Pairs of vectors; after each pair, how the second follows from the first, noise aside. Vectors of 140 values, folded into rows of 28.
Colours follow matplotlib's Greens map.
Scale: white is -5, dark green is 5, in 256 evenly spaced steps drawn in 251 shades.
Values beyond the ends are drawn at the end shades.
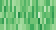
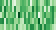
scaled up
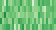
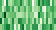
scaled up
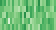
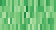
copied
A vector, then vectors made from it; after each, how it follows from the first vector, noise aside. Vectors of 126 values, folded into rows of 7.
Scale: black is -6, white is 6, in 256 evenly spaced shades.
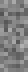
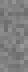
shrunk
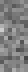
reversed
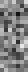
scaled up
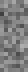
copied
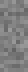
shrunk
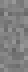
shrunk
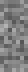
reversed
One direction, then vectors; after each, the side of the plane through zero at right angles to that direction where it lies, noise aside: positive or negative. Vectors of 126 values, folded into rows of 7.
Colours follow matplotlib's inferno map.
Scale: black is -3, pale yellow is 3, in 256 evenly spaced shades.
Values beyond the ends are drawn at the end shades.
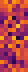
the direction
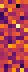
positive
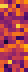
positive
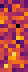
negative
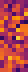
negative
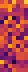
positive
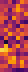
negative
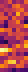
negative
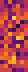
negative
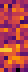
negative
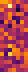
positive
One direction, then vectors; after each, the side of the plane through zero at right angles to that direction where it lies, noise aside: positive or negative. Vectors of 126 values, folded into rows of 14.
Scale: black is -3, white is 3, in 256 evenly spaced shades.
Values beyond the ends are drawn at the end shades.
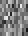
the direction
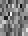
negative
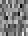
negative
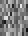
positive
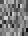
positive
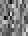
negative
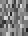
positive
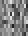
positive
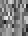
positive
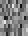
negative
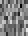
negative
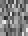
negative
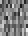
negative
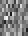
positive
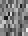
negative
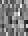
positive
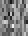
negative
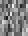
negative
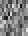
negative
